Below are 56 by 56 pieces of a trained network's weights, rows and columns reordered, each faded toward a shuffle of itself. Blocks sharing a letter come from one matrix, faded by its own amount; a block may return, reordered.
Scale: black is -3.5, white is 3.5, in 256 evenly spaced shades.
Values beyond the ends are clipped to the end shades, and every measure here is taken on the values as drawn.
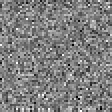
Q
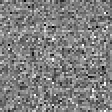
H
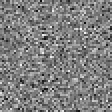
Q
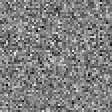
Q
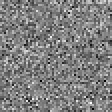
Q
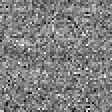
H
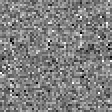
H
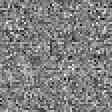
H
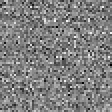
H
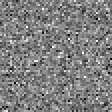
H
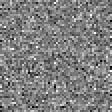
H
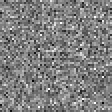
H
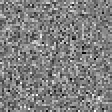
Q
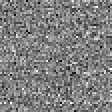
Q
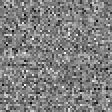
H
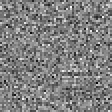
Q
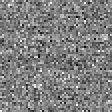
H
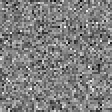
Q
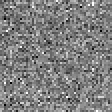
H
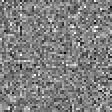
H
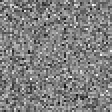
Q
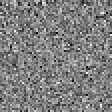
Q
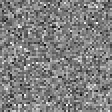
Q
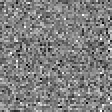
H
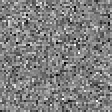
Q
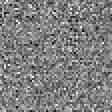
H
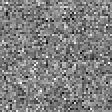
H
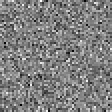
Q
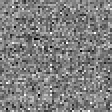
H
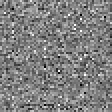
H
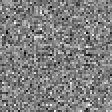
Q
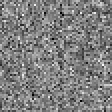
Q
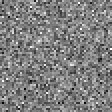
Q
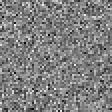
Q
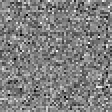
H
